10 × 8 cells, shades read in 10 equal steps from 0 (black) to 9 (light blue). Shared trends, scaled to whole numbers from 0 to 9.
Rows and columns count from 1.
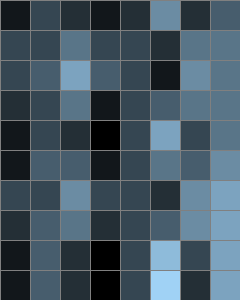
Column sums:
18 35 40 15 29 48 42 58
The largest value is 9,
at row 10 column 6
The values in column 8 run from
4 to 7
